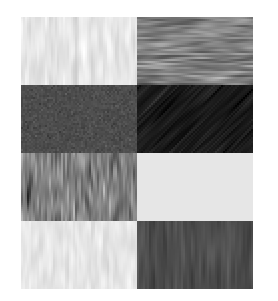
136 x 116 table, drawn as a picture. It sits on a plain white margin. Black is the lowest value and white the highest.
It is made of 4 by 2 panels. Panel 1,1: very high, streaked downward, faint in contrast. Panel 1,2: middling, streaked across. Panel 2,1: low, fine-grained, faint in contrast. Panel 2,2: very low, slanting up to the right, faint in contrast. Panel 3,1: middling, streaked downward. Panel 3,2: very high, flat. Panel 4,1: very high, streaked downward, faint in contrast. Panel 4,2: low, streaked downward, faint in contrast.
